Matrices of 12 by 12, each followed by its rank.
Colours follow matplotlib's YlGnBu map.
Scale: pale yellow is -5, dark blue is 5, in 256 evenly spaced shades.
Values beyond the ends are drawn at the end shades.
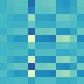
one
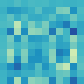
two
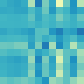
two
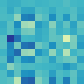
two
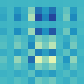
one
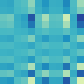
one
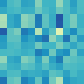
two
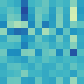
two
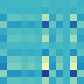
one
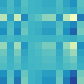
one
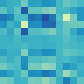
two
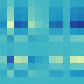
one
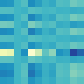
one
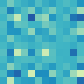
two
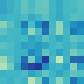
two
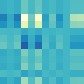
one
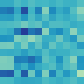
two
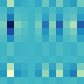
one
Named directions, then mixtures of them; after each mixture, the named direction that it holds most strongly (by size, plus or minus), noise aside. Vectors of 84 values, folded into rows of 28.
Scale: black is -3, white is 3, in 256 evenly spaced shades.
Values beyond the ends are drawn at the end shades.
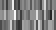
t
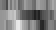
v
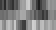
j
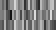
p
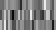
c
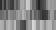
j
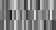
p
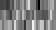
j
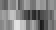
v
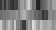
j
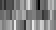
j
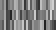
p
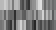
j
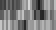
j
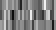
c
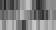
j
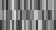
t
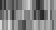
j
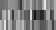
c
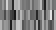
t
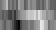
v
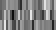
c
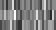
t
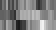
v
